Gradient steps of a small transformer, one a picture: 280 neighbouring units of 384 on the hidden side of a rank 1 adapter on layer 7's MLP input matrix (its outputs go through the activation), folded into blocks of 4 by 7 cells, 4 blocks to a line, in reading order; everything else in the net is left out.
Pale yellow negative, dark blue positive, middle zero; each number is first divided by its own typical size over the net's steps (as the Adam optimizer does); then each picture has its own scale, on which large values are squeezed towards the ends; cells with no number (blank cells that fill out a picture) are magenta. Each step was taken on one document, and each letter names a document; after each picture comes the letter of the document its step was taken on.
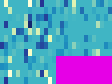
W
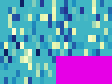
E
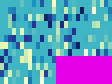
E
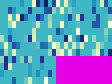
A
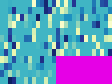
A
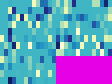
A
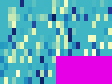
E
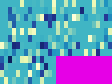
E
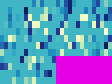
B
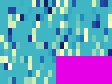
A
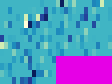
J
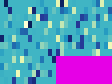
J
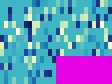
B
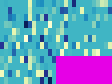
W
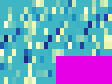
B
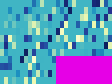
B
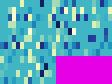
E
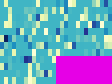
B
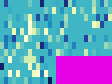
W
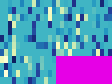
A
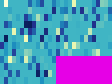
W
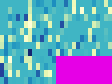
W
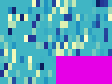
A
